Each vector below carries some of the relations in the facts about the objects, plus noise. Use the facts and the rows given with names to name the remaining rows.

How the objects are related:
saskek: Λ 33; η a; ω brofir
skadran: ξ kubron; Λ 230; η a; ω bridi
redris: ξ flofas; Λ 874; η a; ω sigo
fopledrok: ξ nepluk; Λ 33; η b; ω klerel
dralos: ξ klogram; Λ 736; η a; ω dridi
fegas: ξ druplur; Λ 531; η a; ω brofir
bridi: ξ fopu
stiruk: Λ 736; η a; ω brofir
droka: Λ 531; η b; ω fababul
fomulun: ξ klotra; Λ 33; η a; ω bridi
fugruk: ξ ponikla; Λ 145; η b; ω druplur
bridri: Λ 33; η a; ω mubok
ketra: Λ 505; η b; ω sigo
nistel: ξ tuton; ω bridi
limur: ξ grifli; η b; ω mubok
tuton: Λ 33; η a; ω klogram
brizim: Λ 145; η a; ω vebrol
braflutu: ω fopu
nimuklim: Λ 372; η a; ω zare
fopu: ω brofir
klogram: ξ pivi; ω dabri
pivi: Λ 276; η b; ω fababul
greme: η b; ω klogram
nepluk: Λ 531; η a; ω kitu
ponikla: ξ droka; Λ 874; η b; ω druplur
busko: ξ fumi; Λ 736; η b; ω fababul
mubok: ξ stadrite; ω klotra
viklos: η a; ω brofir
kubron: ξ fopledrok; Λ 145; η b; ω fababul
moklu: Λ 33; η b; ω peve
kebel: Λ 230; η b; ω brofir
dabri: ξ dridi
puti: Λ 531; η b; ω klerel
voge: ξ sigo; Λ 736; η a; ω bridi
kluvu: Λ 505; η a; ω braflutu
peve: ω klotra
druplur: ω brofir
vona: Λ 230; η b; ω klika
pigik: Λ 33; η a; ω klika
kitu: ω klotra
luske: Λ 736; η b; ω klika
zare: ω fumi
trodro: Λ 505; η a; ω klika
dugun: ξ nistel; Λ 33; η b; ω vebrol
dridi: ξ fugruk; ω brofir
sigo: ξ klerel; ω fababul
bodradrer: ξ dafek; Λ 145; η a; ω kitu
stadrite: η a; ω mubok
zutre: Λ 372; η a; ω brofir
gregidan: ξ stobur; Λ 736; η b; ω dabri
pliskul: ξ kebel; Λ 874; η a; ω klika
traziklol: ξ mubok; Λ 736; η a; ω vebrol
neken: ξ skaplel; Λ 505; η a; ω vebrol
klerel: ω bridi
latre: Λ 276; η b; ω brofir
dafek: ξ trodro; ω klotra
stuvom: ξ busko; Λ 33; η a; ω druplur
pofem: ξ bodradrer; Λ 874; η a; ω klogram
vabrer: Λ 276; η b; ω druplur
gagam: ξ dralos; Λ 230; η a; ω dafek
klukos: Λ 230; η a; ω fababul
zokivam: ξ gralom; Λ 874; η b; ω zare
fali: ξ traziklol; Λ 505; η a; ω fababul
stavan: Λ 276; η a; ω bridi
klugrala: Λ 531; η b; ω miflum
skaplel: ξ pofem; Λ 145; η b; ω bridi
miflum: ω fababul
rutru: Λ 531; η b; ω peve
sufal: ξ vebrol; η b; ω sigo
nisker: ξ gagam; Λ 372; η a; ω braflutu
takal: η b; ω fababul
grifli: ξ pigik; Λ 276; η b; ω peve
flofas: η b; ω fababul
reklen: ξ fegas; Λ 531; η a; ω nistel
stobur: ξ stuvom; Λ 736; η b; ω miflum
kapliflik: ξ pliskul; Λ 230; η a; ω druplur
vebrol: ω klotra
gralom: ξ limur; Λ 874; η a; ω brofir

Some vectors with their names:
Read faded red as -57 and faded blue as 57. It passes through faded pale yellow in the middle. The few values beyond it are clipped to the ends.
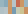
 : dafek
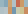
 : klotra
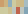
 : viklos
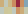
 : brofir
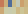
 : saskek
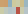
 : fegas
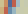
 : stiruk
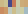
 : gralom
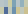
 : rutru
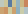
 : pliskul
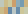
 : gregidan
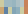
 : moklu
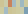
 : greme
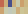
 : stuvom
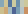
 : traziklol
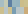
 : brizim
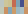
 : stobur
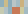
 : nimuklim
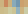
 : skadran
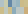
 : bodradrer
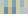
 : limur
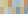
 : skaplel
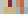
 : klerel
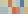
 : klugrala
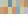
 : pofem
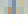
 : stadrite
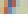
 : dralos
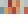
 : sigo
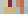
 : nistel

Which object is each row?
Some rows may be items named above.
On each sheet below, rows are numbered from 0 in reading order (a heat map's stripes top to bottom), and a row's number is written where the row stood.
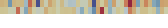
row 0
kluvu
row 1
stuvom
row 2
trodro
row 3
nisker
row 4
druplur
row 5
skadran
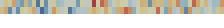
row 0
gregidan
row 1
traziklol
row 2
grifli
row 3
klogram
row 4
fali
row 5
kluvu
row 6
fopledrok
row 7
vona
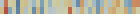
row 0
voge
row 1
limur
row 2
kubron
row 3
nepluk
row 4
fomulun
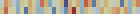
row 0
stavan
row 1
vabrer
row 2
nisker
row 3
kapliflik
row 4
pliskul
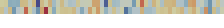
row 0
gagam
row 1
zutre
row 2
trodro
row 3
pivi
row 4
grifli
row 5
kebel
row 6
tuton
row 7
stadrite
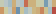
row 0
zokivam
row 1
klukos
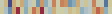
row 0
nisker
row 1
redris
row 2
reklen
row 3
sufal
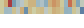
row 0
puti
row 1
pigik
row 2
vabrer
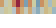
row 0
druplur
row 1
fugruk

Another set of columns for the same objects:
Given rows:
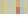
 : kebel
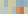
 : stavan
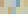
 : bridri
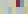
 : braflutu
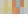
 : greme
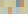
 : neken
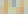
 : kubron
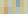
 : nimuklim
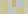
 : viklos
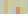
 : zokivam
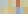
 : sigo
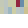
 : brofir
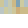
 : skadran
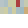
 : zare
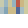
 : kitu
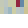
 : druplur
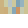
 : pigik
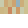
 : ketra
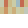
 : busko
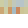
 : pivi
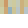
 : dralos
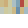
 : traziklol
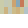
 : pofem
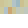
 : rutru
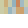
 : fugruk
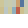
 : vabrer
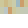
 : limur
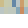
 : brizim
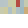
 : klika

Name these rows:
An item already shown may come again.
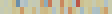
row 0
reklen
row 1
pofem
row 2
gregidan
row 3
gralom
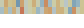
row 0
voge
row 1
fugruk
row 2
pigik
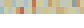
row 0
skaplel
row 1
luske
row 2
klukos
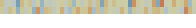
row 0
nepluk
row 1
grifli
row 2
pliskul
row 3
nimuklim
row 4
stadrite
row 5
pofem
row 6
ponikla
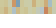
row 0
trodro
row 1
ponikla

